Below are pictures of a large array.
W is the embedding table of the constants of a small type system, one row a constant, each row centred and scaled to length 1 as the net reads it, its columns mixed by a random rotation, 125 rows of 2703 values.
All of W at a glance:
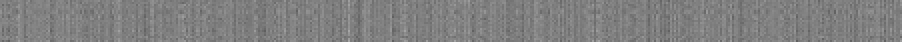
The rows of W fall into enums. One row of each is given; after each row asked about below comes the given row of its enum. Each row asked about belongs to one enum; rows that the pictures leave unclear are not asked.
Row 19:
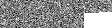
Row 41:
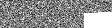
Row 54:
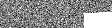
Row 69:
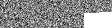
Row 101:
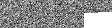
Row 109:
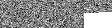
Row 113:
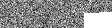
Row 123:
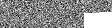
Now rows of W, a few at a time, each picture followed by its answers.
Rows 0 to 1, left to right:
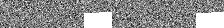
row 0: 123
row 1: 69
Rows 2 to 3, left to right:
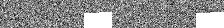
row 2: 69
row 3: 101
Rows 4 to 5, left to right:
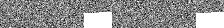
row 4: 54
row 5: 123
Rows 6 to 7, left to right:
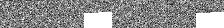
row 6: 41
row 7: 101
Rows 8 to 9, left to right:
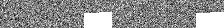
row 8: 69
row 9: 101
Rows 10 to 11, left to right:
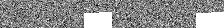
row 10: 109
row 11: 69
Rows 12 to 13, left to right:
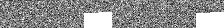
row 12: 41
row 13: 101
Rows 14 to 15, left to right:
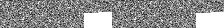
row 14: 41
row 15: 41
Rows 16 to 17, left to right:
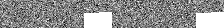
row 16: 109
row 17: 123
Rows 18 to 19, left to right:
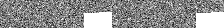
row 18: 54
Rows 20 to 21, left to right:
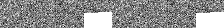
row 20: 101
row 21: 101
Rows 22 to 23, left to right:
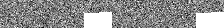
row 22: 113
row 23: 123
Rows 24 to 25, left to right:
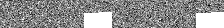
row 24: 41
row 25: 109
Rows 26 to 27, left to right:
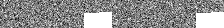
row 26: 69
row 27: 19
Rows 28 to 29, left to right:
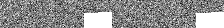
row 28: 101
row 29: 54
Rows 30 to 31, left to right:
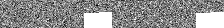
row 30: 109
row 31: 41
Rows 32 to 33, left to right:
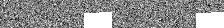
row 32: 69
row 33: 109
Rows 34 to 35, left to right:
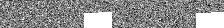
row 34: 41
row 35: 109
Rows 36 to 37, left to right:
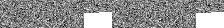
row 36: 109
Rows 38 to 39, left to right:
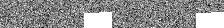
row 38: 113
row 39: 109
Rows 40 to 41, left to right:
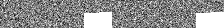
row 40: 69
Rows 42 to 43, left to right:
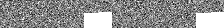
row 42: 41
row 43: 123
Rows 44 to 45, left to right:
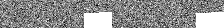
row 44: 109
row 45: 54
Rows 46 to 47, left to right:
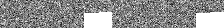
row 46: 19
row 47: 101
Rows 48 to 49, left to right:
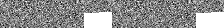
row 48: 123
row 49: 123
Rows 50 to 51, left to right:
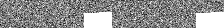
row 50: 54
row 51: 41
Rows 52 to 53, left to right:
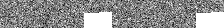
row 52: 113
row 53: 19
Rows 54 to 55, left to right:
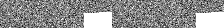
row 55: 54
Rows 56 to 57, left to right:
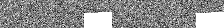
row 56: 101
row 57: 54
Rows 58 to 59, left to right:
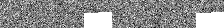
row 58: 101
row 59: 113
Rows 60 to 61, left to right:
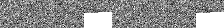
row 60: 101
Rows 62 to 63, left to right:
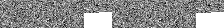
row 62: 109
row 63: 109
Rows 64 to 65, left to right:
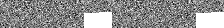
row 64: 123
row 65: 123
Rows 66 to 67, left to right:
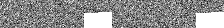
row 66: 101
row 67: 54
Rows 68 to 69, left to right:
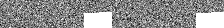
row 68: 54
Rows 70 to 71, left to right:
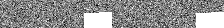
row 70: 109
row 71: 54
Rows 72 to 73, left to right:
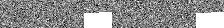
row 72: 109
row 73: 123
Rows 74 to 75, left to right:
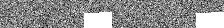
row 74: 113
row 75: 54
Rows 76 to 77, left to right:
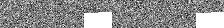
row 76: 101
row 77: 123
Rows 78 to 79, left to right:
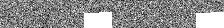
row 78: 113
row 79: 41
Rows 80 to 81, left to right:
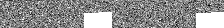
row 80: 41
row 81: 109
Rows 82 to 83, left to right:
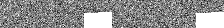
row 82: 101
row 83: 54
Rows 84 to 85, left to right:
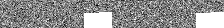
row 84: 109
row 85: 41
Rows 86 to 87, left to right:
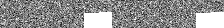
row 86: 19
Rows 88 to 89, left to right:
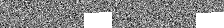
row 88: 123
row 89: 69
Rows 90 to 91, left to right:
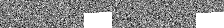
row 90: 54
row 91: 69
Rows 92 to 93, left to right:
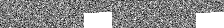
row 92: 54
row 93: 41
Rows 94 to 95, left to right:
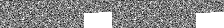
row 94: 41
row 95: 41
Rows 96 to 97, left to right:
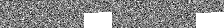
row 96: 41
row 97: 123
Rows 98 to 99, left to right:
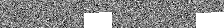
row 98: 109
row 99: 123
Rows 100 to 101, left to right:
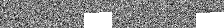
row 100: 69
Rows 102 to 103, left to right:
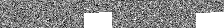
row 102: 109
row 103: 41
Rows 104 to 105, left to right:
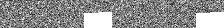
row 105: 101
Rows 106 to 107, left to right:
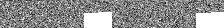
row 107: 109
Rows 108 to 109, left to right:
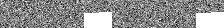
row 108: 123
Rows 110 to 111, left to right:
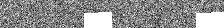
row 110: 101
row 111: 113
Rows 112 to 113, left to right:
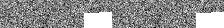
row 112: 113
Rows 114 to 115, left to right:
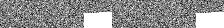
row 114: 54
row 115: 54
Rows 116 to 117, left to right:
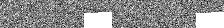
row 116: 101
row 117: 54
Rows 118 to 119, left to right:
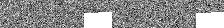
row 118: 101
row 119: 109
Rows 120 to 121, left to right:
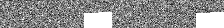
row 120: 41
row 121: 101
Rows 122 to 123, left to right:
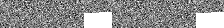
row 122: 123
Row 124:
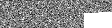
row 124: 41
